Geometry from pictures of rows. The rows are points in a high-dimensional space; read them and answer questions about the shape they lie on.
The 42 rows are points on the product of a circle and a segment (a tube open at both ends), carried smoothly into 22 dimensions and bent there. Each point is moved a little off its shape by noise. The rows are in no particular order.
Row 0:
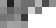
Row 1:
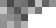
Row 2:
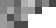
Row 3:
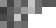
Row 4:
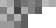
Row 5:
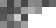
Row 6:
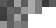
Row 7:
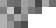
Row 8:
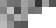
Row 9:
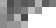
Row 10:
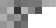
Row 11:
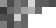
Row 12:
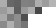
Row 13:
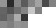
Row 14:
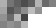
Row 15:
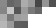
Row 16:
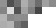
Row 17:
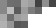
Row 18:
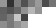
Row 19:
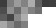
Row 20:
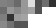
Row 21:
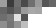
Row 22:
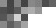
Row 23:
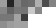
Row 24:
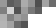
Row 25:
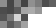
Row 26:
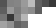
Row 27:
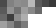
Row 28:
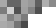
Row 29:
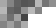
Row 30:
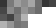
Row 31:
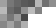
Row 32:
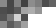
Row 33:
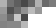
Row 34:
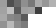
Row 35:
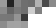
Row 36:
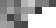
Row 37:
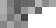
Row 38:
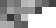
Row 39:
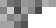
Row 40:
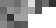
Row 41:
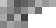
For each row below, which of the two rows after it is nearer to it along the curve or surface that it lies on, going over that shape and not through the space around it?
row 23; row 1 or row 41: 1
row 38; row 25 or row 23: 25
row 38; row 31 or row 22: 22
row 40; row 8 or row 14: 8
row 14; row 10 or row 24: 10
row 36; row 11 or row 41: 11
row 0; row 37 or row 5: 5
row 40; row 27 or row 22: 27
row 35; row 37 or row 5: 5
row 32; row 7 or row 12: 12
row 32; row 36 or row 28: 36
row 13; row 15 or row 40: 40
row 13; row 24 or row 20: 20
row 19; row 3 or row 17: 3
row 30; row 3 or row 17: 3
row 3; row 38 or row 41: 38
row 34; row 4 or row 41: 41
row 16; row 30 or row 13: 30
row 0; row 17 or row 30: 30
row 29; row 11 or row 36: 11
